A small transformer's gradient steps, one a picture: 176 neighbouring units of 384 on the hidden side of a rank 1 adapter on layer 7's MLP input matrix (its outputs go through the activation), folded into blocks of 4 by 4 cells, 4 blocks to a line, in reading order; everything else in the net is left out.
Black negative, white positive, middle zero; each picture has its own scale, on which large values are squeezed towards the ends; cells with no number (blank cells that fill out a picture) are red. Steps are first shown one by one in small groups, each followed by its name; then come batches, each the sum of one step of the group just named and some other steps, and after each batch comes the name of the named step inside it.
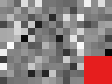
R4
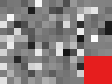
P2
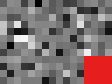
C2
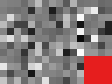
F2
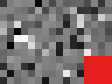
C2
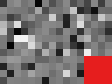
C2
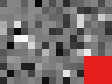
C2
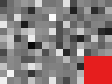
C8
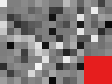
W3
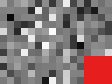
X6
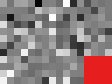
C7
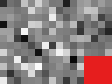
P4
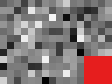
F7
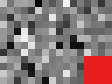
C7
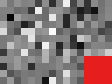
X6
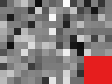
C7
